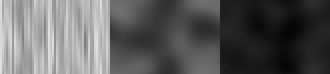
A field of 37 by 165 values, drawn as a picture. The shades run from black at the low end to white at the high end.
The table splits into one row of 3 panels. Panel 1,1: high, streaked downward. Panel 1,2: low, smooth. Panel 1,3: very low, smooth, faint in contrast.
